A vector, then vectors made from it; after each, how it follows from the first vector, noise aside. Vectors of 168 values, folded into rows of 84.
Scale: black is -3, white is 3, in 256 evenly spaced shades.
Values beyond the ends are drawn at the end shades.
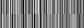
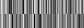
sign-scrambled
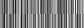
wrapped around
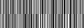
wrapped around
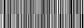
wrapped around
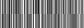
negated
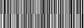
wrapped around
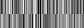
sign-scrambled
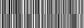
negated
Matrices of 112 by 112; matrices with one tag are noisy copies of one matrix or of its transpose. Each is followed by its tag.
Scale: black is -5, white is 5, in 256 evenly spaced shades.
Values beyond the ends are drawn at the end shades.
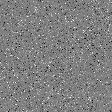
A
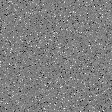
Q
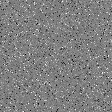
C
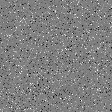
A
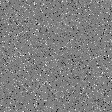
C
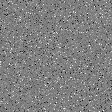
Q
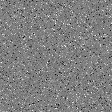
C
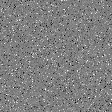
Q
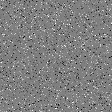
C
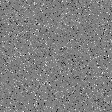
C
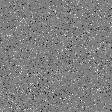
A
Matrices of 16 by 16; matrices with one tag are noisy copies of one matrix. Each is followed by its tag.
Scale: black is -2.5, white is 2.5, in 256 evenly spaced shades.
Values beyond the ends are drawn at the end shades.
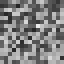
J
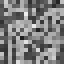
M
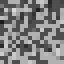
J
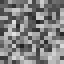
J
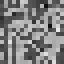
M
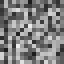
M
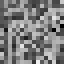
M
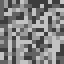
M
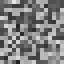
J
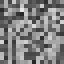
M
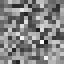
J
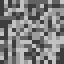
M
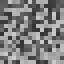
J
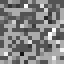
J
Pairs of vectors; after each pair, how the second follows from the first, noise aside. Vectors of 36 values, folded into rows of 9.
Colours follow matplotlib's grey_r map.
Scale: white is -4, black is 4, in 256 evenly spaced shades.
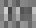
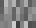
wrapped around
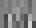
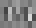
wrapped around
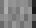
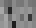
shuffled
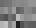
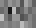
shuffled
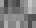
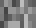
shuffled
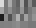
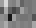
shuffled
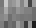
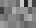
shuffled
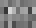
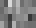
shuffled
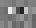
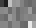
wrapped around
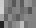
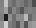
wrapped around
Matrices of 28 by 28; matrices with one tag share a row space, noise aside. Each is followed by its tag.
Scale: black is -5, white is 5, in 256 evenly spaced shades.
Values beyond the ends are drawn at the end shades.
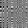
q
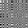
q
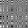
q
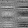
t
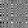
q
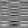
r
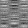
r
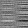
t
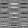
r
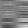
t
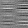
t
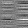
t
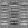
r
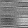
t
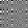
q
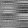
t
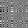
q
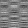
r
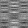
r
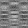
r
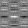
r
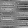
t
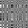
q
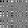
q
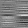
t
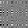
q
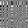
q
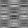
r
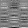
r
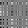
q
